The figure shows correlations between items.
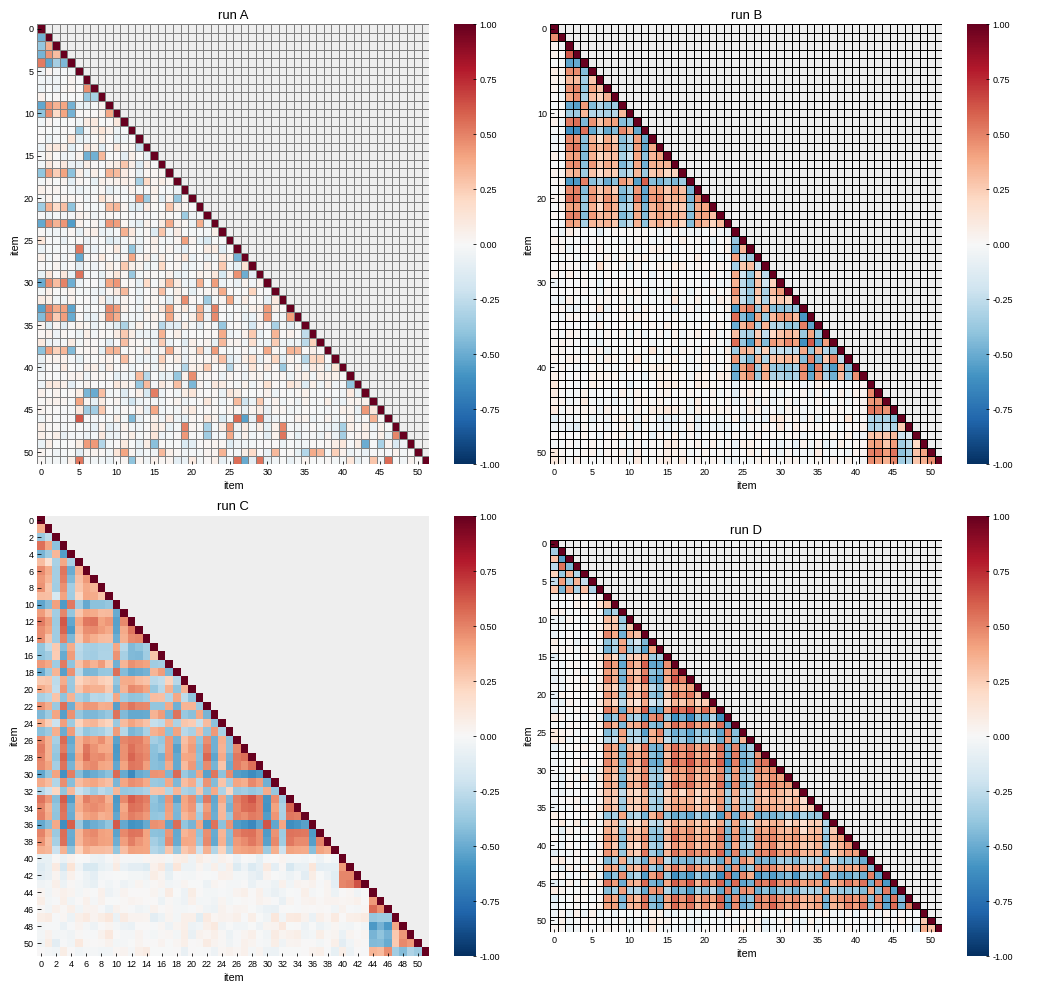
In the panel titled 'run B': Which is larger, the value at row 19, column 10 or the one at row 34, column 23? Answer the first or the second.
the second
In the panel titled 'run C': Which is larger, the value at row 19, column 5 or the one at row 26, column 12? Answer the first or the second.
the second
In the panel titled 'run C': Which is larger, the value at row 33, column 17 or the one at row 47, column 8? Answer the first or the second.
the first
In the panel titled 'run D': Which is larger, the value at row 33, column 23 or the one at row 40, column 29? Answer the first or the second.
the second
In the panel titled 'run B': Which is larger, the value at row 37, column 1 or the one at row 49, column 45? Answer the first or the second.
the second
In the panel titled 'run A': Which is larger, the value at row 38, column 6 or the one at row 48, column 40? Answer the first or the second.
the first
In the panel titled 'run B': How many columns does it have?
52
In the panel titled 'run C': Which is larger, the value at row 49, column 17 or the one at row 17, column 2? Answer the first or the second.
the first
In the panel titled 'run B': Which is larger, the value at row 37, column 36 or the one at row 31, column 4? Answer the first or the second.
the first
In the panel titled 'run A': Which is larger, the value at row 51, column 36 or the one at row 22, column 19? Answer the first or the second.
the first
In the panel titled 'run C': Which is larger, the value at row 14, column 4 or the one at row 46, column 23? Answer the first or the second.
the second
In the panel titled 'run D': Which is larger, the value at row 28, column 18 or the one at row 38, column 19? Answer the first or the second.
the first
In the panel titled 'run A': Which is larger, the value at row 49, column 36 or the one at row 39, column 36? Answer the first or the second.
the second
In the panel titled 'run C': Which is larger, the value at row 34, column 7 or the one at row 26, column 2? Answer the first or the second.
the first
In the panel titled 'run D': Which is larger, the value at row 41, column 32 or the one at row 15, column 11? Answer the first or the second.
the first
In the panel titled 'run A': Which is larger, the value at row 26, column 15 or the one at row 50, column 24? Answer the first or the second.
the second
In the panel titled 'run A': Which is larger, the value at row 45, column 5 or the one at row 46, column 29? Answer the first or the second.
the second
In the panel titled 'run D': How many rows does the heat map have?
52
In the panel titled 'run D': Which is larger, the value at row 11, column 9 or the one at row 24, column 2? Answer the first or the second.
the second
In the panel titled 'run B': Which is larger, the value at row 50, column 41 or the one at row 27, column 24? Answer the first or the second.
the second
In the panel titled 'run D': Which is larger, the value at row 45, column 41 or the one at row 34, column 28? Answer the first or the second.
the first
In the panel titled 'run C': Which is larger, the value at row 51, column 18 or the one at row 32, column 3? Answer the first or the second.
the first
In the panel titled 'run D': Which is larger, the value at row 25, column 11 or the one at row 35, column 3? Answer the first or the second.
the second
